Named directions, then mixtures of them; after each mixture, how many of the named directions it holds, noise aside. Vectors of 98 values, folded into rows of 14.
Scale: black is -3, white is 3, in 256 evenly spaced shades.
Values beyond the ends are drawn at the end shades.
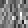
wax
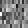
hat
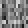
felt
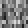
one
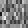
three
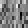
three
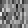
two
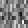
two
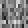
one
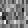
two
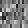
one
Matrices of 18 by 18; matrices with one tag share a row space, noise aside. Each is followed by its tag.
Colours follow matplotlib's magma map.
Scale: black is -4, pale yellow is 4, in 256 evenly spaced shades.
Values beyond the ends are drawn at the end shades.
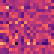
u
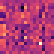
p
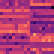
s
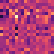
u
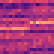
s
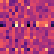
u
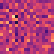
u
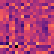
u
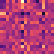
p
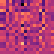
p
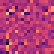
u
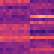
s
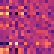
u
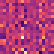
p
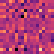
p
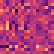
u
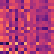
u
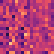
u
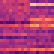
s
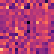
u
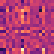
p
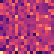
u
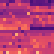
s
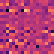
u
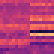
s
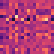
u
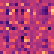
u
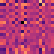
p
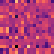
u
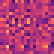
u
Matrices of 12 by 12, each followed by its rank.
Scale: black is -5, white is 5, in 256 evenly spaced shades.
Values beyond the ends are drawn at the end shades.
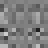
two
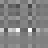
one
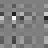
one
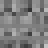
two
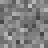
full rank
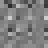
two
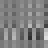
one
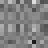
two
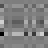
one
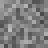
full rank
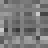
two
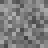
full rank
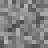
full rank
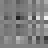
one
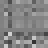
two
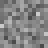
full rank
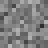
full rank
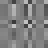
one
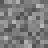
full rank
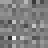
two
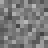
full rank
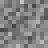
full rank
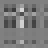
one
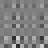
one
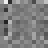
two
